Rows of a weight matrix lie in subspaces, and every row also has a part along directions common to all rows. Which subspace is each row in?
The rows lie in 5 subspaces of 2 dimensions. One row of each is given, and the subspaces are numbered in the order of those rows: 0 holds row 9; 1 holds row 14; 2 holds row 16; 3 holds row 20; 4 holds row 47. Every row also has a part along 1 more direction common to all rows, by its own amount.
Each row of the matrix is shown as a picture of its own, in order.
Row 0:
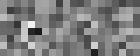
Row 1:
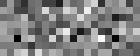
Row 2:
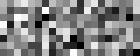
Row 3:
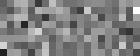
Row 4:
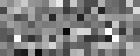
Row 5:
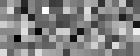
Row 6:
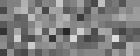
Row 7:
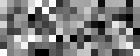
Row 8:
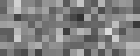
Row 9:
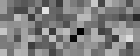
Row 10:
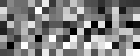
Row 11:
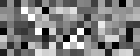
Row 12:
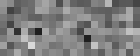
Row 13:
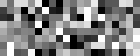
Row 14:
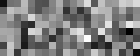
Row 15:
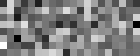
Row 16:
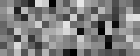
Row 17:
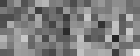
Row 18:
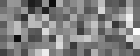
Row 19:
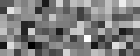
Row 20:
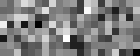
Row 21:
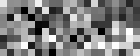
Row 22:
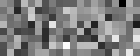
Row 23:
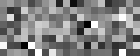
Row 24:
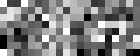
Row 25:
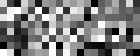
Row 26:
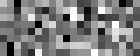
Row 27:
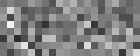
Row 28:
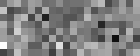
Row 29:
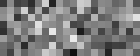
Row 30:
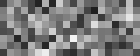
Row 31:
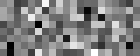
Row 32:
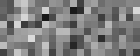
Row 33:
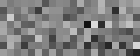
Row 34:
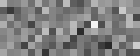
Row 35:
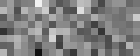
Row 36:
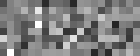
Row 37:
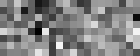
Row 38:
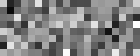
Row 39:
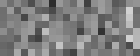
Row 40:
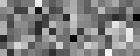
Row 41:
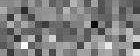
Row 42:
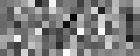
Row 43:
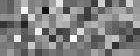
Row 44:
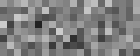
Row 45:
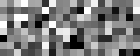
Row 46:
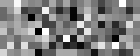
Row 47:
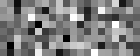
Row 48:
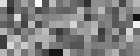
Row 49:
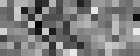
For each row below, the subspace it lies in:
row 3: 3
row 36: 4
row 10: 1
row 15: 0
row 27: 1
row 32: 3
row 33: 1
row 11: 4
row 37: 2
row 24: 3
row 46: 4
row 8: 0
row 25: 3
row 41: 1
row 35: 2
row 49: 2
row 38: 0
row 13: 4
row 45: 3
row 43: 0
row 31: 4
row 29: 2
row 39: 2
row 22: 4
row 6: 0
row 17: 3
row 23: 1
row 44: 3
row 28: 3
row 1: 0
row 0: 1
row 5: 0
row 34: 1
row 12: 1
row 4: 0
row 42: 2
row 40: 4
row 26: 4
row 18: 2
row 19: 1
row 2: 3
